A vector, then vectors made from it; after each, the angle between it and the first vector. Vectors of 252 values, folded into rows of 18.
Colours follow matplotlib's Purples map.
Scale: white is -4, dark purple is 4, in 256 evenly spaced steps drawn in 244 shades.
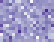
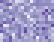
nearly parallel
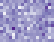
partly aligned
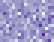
orthogonal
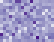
nearly opposite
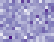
partly aligned
